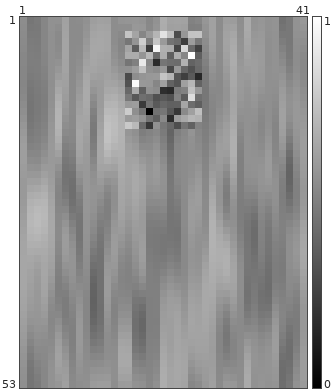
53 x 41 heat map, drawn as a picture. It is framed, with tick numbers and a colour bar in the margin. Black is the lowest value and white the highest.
Odd patch: rougher, in the top middle. Grain: streaks running down. Mirror symmetry: none. Slope: none. Histogram: heavy tails on both sides. Roughest part: top middle.
